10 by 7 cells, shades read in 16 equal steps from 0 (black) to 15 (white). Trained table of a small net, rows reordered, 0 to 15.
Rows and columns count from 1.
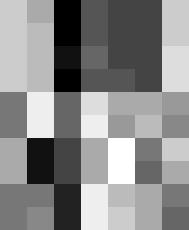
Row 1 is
12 10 0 5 4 4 12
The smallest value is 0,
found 3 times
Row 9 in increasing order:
2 7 7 7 10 11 14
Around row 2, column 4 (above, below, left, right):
5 6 0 4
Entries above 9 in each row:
3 3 3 3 4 3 4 4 3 3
